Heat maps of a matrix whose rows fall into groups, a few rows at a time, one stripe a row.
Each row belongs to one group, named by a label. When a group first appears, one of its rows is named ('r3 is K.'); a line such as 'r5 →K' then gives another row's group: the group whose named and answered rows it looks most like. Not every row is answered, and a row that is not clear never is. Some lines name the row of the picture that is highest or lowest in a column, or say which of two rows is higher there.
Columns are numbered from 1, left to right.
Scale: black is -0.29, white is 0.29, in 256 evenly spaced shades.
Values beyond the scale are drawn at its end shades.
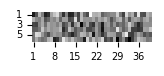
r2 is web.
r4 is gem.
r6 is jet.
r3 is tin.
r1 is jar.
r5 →jar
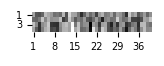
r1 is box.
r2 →gem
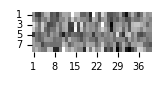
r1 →box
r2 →box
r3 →web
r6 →box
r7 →jet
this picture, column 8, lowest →8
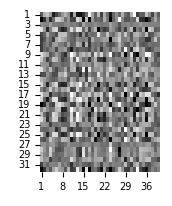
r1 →jar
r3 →web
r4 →box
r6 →tin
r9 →jet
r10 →box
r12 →web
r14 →web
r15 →box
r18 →box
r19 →tin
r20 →jet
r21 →box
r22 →box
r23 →jet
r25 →box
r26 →gem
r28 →web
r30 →jet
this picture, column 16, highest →32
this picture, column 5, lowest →1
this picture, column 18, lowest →20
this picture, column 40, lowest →17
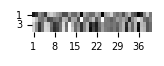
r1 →tin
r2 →web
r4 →box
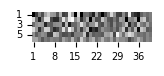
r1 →tin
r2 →box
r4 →box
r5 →gem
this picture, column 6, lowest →5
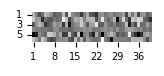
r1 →box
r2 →jet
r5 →tin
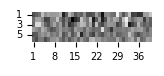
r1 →gem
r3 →jar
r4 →web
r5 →tin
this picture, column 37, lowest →1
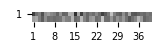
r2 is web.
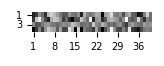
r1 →tin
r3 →box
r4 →tin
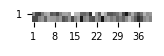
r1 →box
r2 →tin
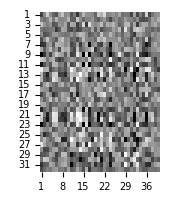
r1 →jar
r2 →gem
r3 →web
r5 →box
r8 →gem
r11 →tin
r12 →jet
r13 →box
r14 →box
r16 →jet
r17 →jar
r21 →box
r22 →box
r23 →tin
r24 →web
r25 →box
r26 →jet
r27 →web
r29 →gem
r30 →jar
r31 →gem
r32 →tin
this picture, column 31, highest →12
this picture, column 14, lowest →30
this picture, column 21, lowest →30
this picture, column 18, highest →8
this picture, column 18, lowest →26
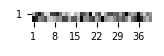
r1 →box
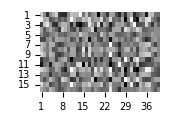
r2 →jet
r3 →jar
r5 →box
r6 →tin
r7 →web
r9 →web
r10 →gem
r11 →tin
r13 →jet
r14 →gem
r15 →jet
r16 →web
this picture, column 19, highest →12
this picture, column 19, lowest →14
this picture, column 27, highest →11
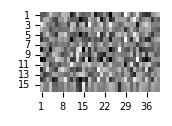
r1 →gem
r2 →jar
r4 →jet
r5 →jar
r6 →gem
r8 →tin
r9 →box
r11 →jet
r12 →jar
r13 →box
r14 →jar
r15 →web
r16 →web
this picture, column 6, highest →10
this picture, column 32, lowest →13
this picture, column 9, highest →14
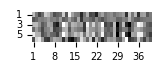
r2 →tin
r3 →jet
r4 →jet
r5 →jet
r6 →jar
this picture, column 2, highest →6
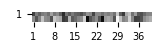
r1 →gem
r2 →gem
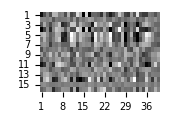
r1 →tin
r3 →jet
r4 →tin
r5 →jet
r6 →jet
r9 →gem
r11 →tin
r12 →jet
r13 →jar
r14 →jar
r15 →web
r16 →jar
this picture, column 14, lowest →14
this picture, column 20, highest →14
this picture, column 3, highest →14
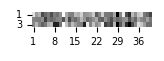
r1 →jet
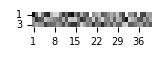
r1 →jar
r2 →box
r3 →jar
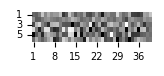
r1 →gem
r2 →box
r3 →jar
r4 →box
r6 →jet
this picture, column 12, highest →6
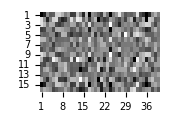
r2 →box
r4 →tin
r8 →tin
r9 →web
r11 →jar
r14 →box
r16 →jar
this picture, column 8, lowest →2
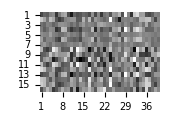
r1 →gem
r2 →web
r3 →jar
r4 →gem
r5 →web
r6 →gem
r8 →box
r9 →gem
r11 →box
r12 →web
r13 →gem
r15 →web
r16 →jar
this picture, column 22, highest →16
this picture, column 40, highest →9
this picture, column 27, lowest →2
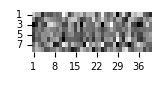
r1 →jet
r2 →box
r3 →tin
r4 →tin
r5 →gem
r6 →gem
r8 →jar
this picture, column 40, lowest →1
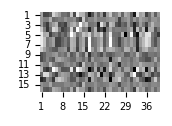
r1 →box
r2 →web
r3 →box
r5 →jet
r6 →web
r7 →web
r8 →web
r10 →tin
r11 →web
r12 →box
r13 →jar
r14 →tin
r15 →web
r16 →box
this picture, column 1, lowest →14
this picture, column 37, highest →5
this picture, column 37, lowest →14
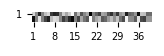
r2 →jar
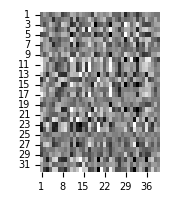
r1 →jet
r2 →jar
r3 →gem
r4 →web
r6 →jet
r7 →jar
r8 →jar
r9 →gem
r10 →jet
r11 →web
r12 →web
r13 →box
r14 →jar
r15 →jet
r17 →web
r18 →gem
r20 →jet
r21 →web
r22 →box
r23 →jar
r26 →jar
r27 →jar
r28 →tin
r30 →box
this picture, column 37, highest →10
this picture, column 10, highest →9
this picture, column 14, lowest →23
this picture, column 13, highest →22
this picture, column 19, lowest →3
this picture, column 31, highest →10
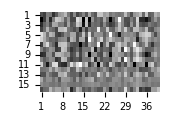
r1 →jar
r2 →tin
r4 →jar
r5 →web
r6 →web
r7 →jar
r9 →tin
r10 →gem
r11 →box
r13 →jar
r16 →gem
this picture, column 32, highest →7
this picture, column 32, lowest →11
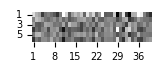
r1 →jet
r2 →jar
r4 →gem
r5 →jar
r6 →gem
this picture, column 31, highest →1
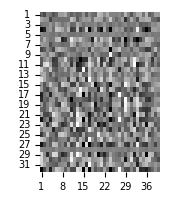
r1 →jar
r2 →jet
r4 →tin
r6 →jet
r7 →jet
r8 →tin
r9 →web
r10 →jar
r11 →jar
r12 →web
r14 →web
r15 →gem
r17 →tin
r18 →gem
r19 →gem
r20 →gem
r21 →box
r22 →tin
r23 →box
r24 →jar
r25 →jar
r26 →web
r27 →tin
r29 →box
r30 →jet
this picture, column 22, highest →11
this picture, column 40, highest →20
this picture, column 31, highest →30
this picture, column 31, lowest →18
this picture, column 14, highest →16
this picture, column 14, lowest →10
